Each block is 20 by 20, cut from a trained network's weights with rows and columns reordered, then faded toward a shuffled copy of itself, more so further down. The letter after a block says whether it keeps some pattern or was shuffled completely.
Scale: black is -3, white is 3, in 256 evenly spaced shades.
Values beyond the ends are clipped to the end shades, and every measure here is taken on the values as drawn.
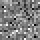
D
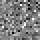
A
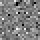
D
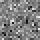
A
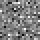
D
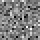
A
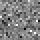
A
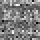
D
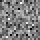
A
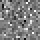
A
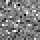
A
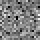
D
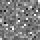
A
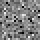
A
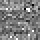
D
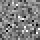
A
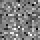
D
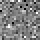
D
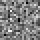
A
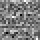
D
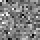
A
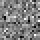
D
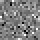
A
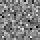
A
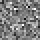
A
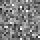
A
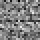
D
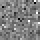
A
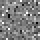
A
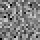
A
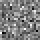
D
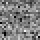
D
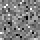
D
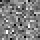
A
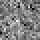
A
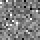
A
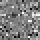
D
